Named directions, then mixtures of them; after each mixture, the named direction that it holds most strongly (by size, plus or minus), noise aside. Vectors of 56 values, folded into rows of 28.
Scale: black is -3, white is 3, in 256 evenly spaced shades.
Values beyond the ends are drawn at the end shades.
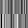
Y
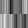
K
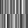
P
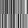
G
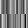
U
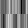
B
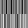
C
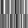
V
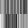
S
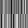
Y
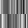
U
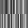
P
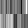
K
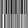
C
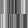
B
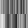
S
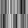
B
